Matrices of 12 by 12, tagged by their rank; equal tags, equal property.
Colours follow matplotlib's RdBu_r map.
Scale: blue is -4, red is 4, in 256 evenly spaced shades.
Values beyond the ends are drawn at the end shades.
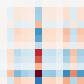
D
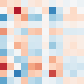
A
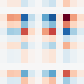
D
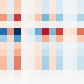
D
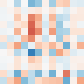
A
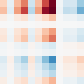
D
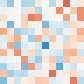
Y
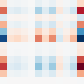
D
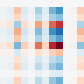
D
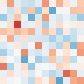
Y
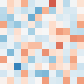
Y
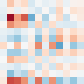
A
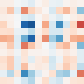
A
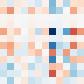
A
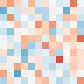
Y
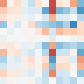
A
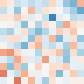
Y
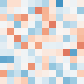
Y
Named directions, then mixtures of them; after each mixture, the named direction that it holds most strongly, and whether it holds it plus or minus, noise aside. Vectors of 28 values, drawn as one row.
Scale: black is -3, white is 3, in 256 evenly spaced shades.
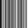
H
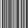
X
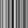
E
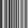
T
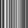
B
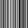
T, minus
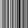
T, minus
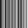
H, plus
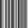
E, plus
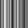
B, plus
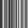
T, plus
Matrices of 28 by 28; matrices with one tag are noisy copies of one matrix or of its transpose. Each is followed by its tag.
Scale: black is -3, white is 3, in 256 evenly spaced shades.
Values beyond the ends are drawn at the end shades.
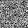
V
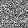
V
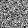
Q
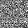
V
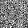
V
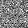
V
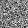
Q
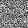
V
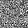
V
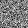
Q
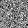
Q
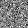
Q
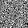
V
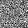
V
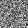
Q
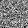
Q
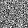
V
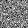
Q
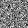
Q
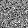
Q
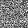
V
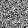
Q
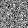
Q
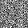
V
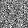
V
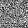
V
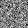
Q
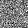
V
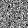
Q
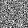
V
